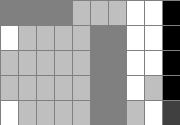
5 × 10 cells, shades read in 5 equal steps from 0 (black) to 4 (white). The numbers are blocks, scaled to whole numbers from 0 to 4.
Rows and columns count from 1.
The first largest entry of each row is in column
8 1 8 8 1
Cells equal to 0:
4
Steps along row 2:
down same same same down same up same down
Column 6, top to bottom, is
3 2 2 2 2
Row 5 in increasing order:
1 2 2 3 3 3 3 3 4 4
